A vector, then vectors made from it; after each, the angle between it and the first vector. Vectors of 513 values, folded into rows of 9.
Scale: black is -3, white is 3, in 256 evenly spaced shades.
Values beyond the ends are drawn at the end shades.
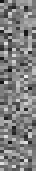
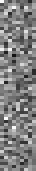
nearly opposite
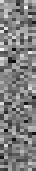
partly opposed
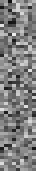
orthogonal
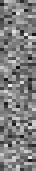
orthogonal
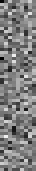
nearly parallel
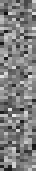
orthogonal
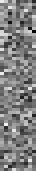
partly opposed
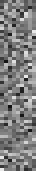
partly aligned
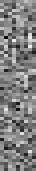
partly aligned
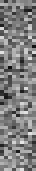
partly aligned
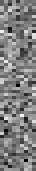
partly opposed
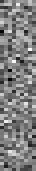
partly aligned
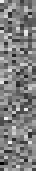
nearly opposite
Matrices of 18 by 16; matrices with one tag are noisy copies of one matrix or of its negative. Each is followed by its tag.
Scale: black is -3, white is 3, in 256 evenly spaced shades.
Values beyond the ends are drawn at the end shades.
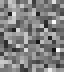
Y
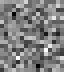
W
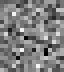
W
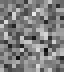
W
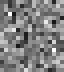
Y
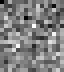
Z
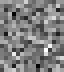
W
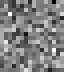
Y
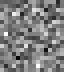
W
